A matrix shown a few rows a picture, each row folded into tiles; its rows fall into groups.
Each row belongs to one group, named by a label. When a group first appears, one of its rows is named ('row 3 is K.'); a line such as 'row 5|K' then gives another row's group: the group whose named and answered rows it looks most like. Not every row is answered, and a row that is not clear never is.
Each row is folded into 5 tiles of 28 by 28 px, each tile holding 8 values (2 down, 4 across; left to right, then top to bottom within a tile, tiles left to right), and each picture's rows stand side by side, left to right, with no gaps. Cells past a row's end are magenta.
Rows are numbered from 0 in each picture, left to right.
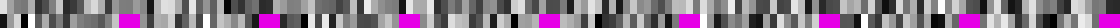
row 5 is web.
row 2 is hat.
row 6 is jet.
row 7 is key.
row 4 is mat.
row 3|web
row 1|mat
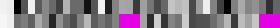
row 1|web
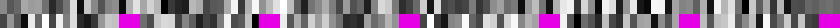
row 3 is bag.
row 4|web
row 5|mat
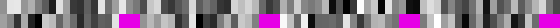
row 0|jet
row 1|key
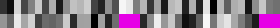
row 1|mat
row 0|mat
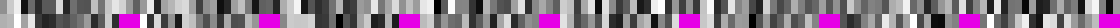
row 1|web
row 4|web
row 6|jet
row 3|web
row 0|key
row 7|bag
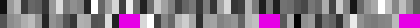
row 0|key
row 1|bag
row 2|jet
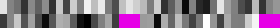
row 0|hat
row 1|bag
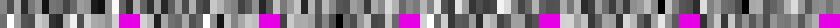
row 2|key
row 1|bag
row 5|hat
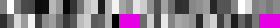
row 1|jet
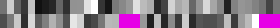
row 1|web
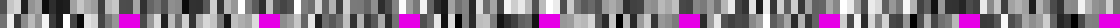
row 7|jet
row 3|hat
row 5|mat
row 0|bag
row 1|hat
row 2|mat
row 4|key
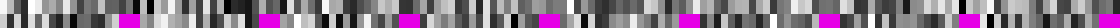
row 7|web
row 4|hat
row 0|web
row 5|jet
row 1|mat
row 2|key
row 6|hat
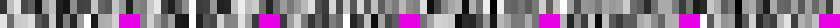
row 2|mat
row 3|mat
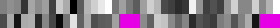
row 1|key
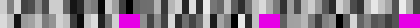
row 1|mat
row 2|jet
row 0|bag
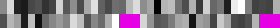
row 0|hat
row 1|web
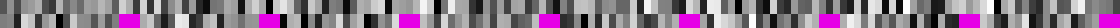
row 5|key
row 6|mat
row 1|bag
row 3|web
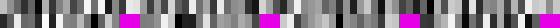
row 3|mat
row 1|mat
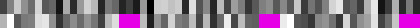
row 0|bag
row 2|bag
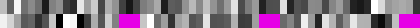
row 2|jet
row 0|bag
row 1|bag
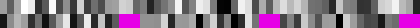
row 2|jet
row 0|mat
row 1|jet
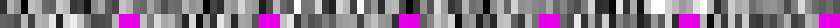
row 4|hat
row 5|web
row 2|bag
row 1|key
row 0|jet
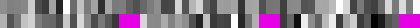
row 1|bag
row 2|jet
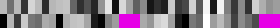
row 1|mat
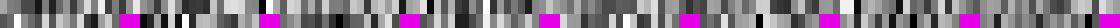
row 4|bag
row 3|mat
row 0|hat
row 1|hat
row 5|jet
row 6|web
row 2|key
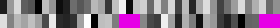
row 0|key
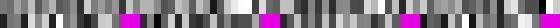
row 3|hat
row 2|hat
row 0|hat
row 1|jet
